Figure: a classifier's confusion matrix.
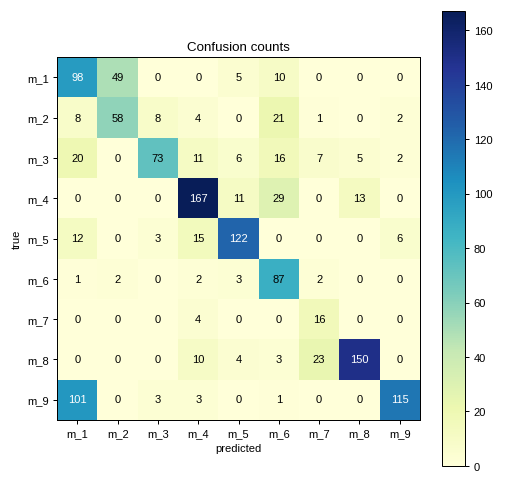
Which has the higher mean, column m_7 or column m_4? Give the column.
m_4
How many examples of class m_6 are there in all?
97
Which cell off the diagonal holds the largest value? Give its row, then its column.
m_9, m_1
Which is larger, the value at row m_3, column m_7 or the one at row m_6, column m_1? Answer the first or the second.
the first
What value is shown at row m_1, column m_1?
98
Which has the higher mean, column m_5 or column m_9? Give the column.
m_5
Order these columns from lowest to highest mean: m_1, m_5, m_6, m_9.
m_9, m_5, m_6, m_1
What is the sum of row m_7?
20
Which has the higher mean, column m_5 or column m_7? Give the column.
m_5
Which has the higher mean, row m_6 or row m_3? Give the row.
m_3
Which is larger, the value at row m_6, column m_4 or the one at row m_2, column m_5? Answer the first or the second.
the first
